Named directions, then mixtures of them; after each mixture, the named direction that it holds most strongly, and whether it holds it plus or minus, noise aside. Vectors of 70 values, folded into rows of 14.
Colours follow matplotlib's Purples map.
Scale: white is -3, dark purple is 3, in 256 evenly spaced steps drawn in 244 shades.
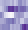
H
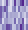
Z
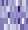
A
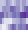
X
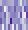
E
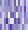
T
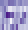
H, minus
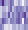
Z, minus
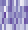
Z, minus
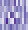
T, plus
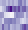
H, plus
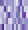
E, minus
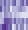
X, minus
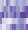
X, plus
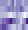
X, minus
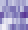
X, plus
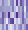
T, minus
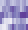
X, plus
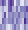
Z, minus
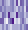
T, minus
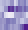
H, plus
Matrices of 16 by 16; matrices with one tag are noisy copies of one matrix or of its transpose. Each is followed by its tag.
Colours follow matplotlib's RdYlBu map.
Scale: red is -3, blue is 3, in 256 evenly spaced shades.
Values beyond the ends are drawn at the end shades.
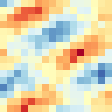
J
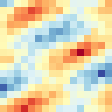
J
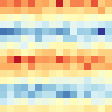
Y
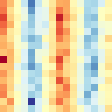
Y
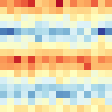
Y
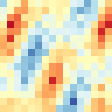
J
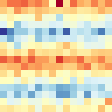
Y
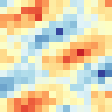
J
